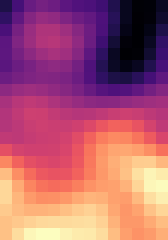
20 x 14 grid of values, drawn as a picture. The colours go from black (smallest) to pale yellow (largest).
Ninth with the lowest average: top right. Calmest part: middle left. Lone odd cells: none. Slope: up to the bottom. Grain: blotchy. Stripes: none.
